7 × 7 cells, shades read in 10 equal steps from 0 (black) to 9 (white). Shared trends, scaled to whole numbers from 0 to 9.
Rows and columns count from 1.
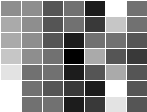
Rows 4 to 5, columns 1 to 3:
7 5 4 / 8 4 4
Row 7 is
9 4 4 1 2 8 3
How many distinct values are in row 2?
6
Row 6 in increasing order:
1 2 3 3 4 9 9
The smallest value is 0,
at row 4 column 4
